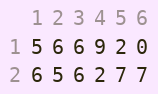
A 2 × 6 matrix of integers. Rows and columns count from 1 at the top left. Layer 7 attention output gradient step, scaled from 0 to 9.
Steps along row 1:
up same up down down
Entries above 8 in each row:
1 0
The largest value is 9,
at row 1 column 4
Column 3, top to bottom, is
6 6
